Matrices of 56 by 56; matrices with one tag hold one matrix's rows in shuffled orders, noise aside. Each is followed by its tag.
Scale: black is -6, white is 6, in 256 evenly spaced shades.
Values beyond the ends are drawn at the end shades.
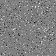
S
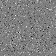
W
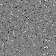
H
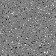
H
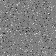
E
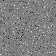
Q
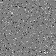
H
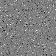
E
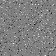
S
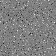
Q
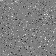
H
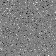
E
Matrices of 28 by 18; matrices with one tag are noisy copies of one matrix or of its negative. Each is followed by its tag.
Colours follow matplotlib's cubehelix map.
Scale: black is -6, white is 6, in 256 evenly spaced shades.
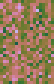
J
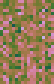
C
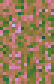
C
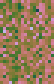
J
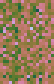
J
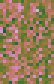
J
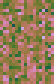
C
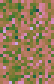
J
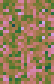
C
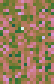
C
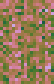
C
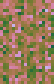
C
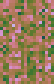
C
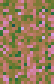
C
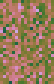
J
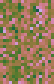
J
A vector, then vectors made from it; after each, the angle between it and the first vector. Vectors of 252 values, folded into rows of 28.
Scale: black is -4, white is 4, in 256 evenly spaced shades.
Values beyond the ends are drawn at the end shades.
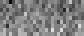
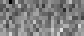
nearly parallel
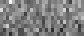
nearly opposite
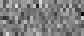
orthogonal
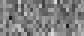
partly aligned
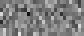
partly aligned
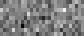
partly opposed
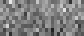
nearly opposite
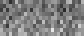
nearly parallel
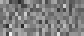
partly aligned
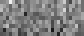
nearly opposite
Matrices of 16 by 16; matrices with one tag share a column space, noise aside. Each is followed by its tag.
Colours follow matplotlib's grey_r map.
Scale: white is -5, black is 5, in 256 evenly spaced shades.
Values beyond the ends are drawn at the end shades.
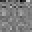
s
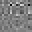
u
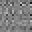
u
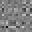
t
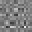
t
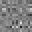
t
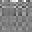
s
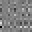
t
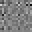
u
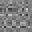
t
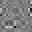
t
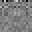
s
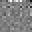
s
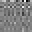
s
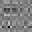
t
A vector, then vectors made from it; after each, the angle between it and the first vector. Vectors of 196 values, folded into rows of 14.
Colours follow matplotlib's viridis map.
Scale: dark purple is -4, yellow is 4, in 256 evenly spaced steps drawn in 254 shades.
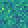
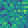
partly opposed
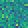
partly aligned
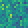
partly aligned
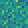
partly opposed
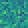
partly opposed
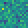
nearly parallel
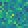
partly aligned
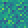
nearly parallel
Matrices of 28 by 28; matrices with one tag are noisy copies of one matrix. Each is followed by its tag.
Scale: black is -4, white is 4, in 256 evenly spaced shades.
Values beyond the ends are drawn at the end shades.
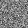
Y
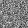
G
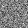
Y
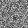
Y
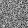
G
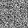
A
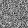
G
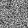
A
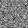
Y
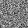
G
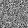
G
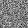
G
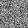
A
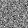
Y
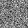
A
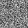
A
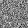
G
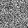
A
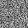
A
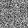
A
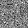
A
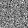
A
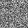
A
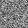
Y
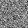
Y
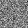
Y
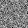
Y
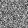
Y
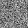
A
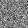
Y
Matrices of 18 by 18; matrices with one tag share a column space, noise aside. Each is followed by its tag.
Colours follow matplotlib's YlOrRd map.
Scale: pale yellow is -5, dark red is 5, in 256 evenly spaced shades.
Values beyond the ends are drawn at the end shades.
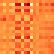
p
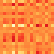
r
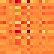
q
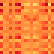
p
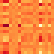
r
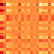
p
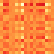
p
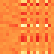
r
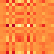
r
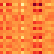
p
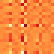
r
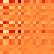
q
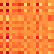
p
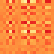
q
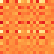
q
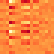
q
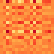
q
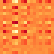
q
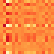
r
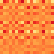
q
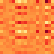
q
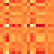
r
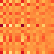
r
